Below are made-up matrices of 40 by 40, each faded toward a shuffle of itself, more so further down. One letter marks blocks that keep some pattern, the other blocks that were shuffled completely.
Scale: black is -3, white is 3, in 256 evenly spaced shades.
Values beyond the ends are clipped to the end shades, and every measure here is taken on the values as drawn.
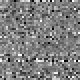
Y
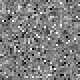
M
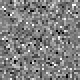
M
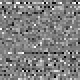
Y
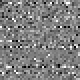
Y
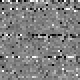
Y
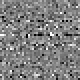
Y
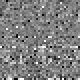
Y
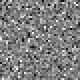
M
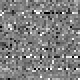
Y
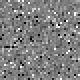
M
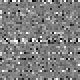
Y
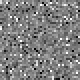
M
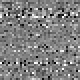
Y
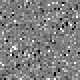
M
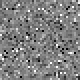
M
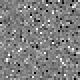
M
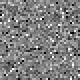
M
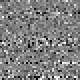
Y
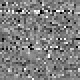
Y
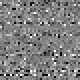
Y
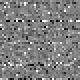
Y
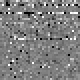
Y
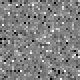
M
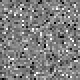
M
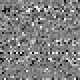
Y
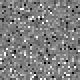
M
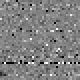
Y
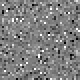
M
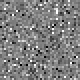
M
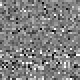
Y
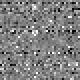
Y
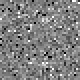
M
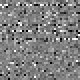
Y
